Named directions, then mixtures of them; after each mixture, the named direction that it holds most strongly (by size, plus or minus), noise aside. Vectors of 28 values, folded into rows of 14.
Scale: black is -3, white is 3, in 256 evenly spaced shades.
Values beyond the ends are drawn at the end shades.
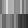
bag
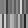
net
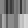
bag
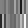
net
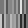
net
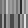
net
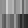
bag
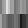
bag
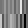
net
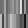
net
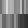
bag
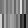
net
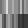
bag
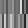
net
